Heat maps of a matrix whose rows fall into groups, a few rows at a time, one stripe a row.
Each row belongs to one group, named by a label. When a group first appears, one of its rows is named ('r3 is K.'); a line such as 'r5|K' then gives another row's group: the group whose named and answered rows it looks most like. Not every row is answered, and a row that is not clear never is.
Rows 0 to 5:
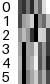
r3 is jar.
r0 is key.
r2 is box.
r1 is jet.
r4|jar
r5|jar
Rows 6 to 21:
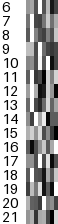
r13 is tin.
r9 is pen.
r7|tin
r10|pen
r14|jar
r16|key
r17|pen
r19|jet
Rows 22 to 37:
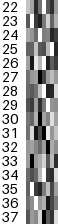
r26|jar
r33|jar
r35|tin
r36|jar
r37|jet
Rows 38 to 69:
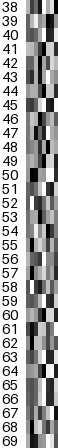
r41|box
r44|box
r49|box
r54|jar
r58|tin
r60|box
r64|box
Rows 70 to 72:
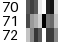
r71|jet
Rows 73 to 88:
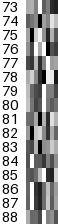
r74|key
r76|jar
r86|tin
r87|tin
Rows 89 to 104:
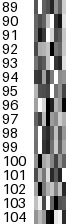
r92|jet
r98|tin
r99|tin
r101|jet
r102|jar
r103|pen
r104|box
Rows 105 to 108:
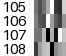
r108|jet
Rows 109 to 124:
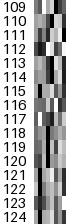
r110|box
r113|box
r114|box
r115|jar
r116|pen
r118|key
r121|jar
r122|jar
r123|key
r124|jar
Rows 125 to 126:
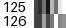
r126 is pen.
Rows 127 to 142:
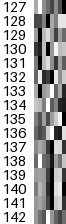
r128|key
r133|jar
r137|box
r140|box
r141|box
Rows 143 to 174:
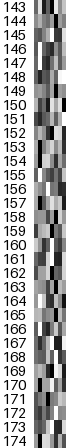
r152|box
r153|jar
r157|jar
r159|jet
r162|jet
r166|tin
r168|pen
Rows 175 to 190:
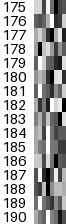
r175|pen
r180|box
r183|jet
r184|pen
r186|pen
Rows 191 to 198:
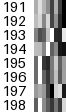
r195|tin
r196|tin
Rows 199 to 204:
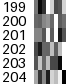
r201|pen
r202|key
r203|jet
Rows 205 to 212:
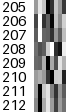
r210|box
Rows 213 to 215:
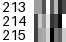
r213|pen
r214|jet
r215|jet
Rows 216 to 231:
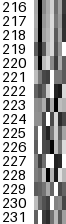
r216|jar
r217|jar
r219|key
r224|pen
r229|pen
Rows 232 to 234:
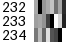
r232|jar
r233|box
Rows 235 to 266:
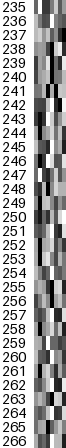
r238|box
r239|jet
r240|jet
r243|key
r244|jar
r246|key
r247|tin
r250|key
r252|jar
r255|box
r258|jar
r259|pen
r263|box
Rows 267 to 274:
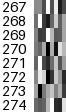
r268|tin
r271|tin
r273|jar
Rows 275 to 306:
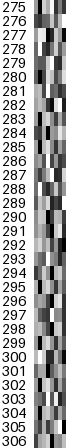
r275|jar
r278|tin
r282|box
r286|pen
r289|jet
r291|box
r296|box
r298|box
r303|pen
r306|jet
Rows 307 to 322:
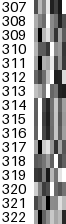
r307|jet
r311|jar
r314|tin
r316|tin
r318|pen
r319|key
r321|key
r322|jar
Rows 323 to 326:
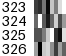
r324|tin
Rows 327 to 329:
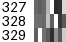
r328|pen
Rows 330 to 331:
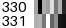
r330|jar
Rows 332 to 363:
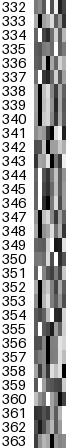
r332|pen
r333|jar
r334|tin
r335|pen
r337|tin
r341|box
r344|tin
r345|tin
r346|tin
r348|jar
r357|key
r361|key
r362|key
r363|jet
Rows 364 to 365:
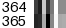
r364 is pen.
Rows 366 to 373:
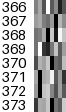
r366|pen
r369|tin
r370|jet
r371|jar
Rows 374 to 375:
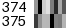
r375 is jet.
